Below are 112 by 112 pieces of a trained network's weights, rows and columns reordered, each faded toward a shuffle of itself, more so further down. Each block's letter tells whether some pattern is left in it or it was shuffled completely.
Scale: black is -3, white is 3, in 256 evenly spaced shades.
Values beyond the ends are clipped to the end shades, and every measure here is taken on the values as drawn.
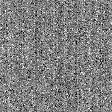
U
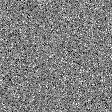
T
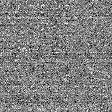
U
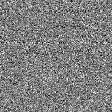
U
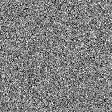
U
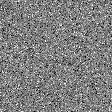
T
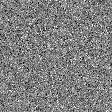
T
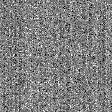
U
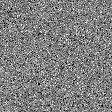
T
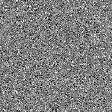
U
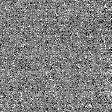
U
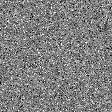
T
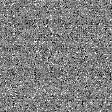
U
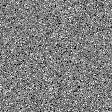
T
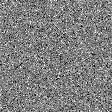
T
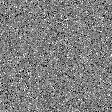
T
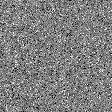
T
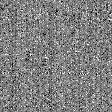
U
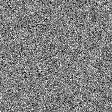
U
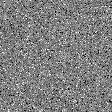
T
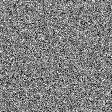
T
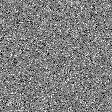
T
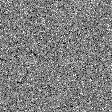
T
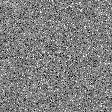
T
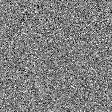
U
